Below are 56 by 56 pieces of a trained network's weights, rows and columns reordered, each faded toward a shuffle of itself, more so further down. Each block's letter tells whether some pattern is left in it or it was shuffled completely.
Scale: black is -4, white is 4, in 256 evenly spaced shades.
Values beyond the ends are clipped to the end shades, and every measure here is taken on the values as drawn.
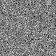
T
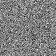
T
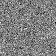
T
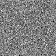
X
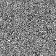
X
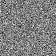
T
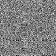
X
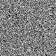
X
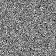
T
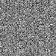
X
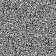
T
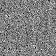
T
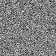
T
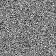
T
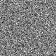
T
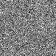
T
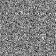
X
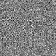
X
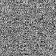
X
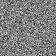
T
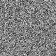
X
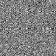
X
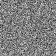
T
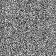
X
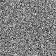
T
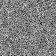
T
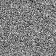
T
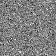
T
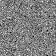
T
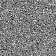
T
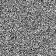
X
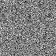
X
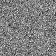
T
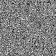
T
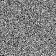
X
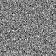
X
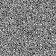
T
